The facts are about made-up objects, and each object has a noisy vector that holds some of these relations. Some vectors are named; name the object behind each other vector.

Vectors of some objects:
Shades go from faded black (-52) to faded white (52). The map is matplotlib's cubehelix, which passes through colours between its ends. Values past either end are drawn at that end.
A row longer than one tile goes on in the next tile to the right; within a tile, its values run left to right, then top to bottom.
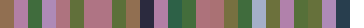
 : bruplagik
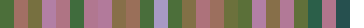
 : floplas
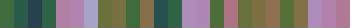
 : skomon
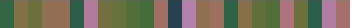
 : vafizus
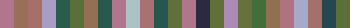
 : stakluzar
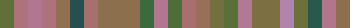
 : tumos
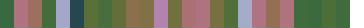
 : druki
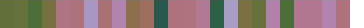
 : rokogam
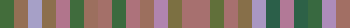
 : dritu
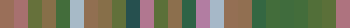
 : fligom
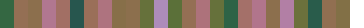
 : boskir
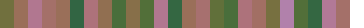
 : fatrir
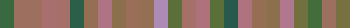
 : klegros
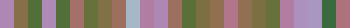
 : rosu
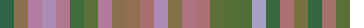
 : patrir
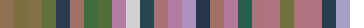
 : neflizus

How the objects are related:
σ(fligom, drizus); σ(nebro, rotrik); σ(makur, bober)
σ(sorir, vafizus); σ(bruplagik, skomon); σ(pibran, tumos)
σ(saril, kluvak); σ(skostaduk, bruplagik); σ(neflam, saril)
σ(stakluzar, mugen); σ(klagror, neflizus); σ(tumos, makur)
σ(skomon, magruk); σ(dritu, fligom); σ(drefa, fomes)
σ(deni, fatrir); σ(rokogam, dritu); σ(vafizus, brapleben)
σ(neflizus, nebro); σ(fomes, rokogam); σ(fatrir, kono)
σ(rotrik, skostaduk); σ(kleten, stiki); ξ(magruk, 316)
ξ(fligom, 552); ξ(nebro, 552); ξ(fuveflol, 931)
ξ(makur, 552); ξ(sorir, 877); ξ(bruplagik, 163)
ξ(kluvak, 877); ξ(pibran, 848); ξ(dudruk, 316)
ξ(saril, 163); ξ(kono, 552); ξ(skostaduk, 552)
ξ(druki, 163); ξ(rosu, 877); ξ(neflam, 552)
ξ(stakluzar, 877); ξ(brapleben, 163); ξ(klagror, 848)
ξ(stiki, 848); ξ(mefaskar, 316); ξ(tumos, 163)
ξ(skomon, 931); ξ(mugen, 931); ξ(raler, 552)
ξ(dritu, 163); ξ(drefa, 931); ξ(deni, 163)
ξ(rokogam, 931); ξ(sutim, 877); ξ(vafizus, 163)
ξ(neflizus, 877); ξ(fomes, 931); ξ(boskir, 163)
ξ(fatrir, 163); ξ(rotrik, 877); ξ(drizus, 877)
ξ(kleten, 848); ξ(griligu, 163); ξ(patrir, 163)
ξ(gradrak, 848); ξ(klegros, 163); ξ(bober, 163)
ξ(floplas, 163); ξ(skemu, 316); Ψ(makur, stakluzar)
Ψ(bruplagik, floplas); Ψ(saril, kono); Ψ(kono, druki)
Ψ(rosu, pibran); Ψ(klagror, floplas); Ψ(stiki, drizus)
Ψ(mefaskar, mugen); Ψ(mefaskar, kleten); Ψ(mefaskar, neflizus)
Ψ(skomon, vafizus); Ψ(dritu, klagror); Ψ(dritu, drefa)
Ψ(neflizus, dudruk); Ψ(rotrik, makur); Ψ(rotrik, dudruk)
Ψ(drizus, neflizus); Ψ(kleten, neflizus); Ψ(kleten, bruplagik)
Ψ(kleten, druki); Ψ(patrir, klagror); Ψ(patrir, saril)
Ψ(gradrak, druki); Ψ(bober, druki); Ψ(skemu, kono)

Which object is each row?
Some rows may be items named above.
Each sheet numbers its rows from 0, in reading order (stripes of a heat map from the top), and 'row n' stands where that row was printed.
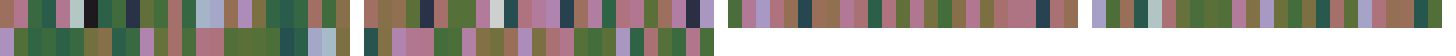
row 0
kono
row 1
neflizus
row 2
deni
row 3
gradrak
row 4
magruk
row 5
patrir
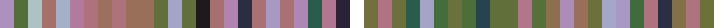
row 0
klagror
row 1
bober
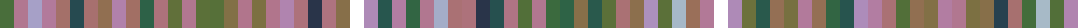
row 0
deni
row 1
stiki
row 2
kluvak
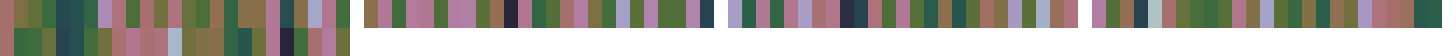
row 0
mefaskar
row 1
bruplagik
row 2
stiki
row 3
gradrak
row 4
dudruk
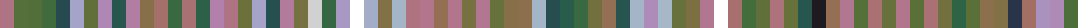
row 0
drizus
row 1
pibran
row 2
skemu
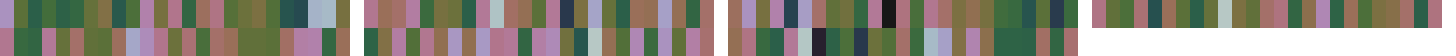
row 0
magruk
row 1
sorir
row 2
makur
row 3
rotrik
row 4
sutim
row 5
drefa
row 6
kono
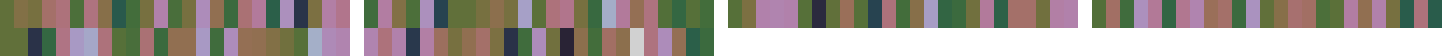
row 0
brapleben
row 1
druki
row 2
saril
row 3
floplas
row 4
mugen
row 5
kleten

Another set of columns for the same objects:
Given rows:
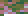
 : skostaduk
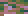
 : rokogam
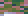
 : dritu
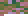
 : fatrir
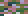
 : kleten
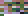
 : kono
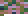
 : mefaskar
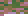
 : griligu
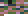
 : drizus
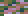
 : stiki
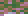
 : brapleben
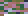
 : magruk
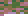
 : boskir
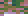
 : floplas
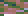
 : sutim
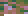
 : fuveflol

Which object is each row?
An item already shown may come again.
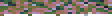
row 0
rotrik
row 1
kluvak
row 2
mefaskar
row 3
bruplagik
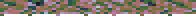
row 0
rosu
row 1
neflizus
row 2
patrir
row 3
skemu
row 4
druki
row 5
rotrik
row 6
sutim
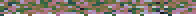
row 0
kleten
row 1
deni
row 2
saril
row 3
makur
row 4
gradrak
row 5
kono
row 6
pibran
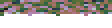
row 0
klagror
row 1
bober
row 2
drefa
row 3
skomon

